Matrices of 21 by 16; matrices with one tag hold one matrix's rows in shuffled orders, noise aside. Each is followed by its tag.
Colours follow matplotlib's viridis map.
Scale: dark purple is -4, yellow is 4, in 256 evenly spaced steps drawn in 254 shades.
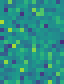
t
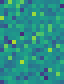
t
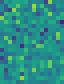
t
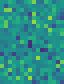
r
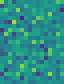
t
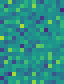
t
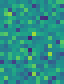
r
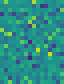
r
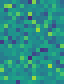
r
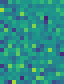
t
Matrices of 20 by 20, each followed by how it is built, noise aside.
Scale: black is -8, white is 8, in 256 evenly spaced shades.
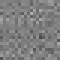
low rank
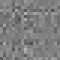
low rank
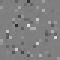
sparse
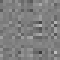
low rank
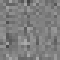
low rank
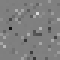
sparse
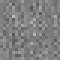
low rank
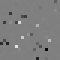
sparse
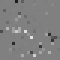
sparse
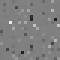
sparse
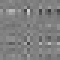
low rank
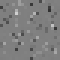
sparse
